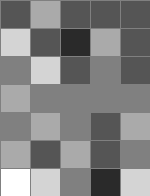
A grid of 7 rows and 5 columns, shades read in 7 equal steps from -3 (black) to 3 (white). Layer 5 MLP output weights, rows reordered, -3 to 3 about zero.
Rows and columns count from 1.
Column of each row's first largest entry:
2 1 2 1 2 1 1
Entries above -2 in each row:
5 4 5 5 5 5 4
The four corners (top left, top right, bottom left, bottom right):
-1 -1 3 2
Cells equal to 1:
7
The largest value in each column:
3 2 1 1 2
